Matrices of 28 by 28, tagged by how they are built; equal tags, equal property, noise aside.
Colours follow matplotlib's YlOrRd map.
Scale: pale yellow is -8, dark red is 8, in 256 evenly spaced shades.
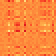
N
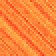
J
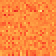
N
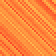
J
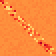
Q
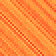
J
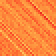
J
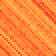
J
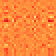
N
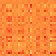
N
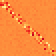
Q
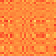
N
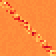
Q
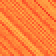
J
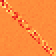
Q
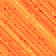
J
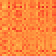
N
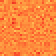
N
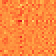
N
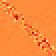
Q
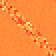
Q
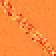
Q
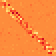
Q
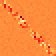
Q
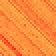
J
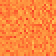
N
